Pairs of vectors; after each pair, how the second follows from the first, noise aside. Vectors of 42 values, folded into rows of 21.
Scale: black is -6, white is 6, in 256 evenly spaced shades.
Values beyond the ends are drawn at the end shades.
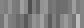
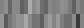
negated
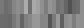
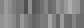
negated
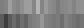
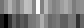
scaled up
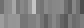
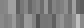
shuffled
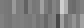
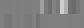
partly zeroed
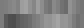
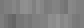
shrunk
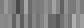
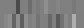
partly zeroed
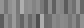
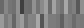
negated
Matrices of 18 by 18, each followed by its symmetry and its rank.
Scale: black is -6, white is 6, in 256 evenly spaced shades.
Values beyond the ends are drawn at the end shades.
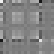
symmetric, rank two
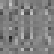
neither, rank two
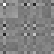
symmetric, rank two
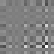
symmetric, rank one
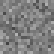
neither, full rank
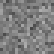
neither, full rank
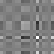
symmetric, rank one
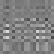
neither, rank two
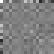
symmetric, rank two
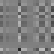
neither, rank one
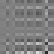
neither, rank one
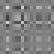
symmetric, rank one
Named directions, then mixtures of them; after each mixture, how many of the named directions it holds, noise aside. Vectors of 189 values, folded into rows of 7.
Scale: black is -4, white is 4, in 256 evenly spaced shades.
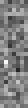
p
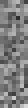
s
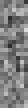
two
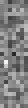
one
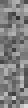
one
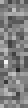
one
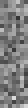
one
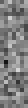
one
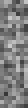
two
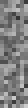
one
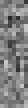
two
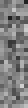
two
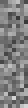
one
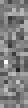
one
